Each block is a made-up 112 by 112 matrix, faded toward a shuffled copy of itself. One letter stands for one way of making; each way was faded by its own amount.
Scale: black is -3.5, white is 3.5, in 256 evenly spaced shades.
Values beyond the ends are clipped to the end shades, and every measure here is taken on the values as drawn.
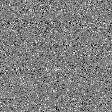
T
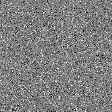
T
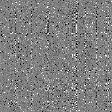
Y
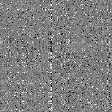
Y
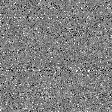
T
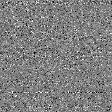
T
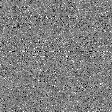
T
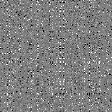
Y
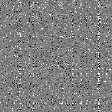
Y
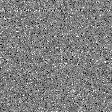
T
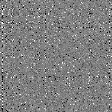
Y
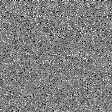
T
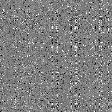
Y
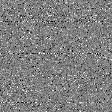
T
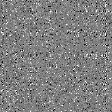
Y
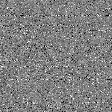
T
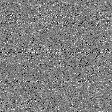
T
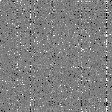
Y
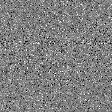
T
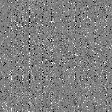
Y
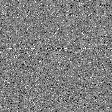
T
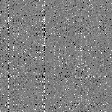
Y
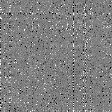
Y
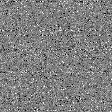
T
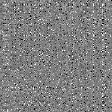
Y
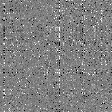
Y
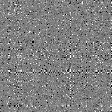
Y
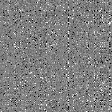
Y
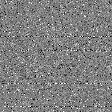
T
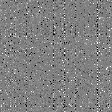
Y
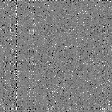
Y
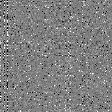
Y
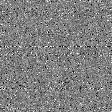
T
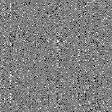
Y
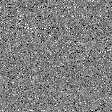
T
